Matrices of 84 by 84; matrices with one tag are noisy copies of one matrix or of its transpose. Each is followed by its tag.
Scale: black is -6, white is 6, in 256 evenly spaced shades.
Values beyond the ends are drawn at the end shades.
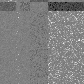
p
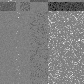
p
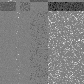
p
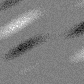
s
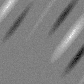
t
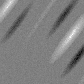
t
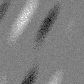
s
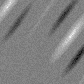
t
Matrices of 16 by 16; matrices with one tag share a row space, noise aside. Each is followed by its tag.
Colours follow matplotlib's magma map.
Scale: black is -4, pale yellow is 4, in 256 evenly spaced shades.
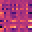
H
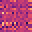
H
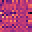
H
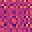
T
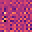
T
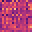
H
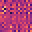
T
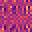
T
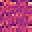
H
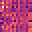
H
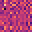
T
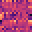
H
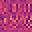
T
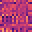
H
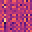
T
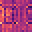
H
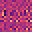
T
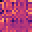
H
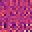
T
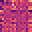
H
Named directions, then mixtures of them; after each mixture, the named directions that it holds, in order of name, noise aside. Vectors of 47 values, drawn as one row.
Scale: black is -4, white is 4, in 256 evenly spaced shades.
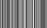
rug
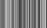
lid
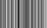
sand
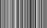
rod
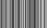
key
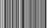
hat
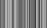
lid, rod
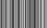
key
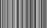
rod, rug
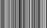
lid, rod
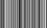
hat, lid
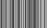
key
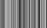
lid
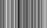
lid, sand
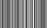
rug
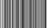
hat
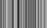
key, rod, sand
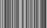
hat, lid, rug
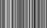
lid, rug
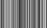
lid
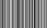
key, lid, rug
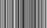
hat, lid, sand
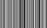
key, lid, rug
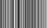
key, sand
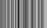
sand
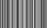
rod, rug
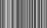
lid, rod, rug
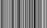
key, lid, rug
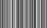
lid, rod, rug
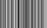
sand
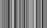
key, rod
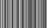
hat, rod, rug
